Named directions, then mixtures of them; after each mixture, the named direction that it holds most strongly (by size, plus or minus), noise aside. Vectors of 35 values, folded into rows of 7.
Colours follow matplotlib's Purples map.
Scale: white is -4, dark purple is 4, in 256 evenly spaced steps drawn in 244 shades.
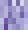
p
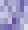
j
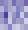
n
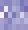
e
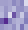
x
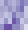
j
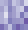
n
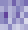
n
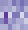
n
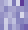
p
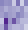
p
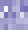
e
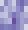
j
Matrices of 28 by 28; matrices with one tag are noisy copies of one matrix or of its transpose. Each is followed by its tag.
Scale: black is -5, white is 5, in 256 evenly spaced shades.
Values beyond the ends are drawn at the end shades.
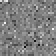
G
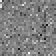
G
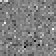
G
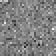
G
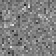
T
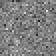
T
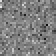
G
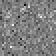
T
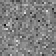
T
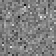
T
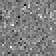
T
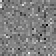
G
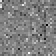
G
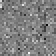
G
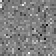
G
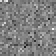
G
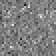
T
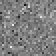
T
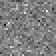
T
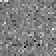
G
